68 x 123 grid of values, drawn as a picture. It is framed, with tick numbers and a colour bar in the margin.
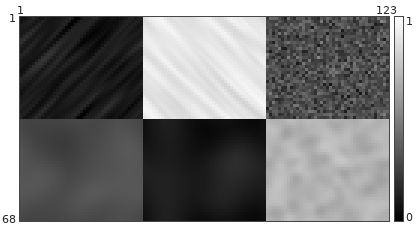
It is made of 2 by 3 panels. Panel 1,1: very low, slanting up to the right, faint in contrast. Panel 1,2: very high, slanting down to the right, faint in contrast. Panel 1,3: low, fine-grained. Panel 2,1: low, smooth, faint in contrast. Panel 2,2: very low, smooth, faint in contrast. Panel 2,3: high, blotchy, faint in contrast.
